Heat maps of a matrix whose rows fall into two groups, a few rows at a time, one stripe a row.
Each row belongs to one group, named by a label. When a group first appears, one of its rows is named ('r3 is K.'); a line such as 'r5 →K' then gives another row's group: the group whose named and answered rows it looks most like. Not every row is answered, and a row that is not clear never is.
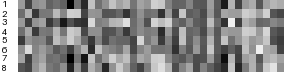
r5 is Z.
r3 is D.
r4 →Z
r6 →Z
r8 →D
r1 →D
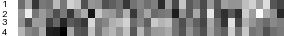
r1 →Z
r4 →D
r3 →D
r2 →Z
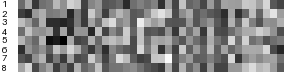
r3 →D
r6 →Z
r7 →D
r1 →Z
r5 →D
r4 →Z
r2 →D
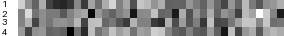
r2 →Z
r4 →D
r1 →D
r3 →Z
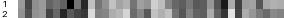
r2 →D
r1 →D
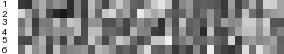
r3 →Z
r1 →D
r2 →D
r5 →D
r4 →Z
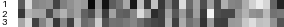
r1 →Z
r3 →Z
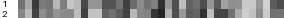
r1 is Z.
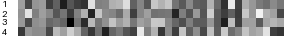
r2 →Z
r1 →D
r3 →D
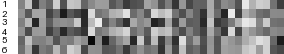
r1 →Z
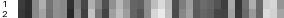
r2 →D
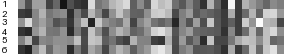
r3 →Z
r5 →Z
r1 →D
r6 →D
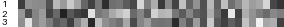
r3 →Z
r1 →Z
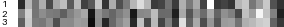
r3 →Z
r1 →Z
